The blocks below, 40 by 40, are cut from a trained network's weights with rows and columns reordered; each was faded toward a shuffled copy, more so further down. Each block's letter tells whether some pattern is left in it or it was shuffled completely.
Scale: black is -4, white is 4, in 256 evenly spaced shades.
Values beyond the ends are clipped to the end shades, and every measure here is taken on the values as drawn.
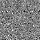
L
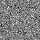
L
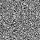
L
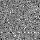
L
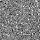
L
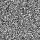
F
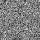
L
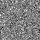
F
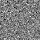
L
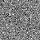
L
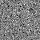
F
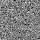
F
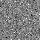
F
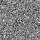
F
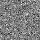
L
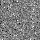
F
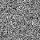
L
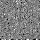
L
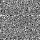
L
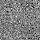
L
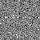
L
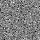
F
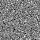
F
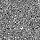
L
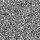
L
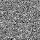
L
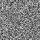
L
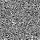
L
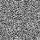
L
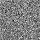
F
